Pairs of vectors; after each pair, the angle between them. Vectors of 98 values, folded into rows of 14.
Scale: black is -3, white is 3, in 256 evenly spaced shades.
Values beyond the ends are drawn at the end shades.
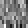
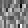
partly opposed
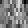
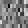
partly opposed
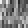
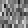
partly aligned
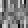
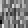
partly aligned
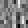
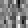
nearly opposite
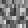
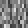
orthogonal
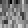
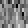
partly aligned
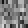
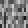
orthogonal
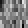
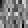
nearly parallel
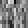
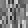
partly opposed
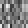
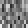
nearly parallel
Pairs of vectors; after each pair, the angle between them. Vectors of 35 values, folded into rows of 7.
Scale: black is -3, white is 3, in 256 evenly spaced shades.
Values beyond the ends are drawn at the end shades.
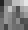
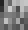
nearly parallel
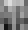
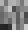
partly aligned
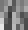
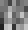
nearly opposite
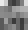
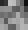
nearly opposite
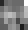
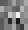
partly aligned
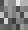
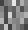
orthogonal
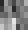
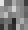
nearly opposite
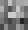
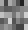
orthogonal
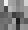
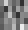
partly aligned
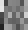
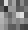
partly opposed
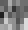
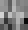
nearly opposite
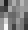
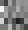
orthogonal
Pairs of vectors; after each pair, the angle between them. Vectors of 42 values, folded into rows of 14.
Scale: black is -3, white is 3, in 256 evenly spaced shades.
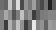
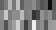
nearly parallel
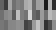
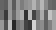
partly aligned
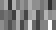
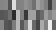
nearly parallel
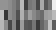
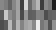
nearly opposite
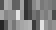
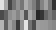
orthogonal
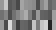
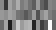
nearly opposite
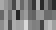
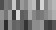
nearly opposite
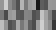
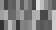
nearly opposite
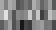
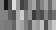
orthogonal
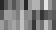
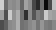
partly opposed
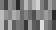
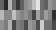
nearly parallel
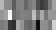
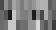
nearly opposite
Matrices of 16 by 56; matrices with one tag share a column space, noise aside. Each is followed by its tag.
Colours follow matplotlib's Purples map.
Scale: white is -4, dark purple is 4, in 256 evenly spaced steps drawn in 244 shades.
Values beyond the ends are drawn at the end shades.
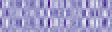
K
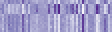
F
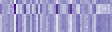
F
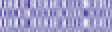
K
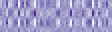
K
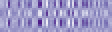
K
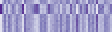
F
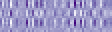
K
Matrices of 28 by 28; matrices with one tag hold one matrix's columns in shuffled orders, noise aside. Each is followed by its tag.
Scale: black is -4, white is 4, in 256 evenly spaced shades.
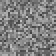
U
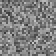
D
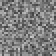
U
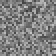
D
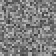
U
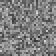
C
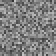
U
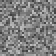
D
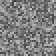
C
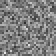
D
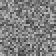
U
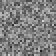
U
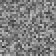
U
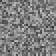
U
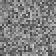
U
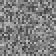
D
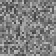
D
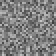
U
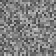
U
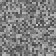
U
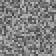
D
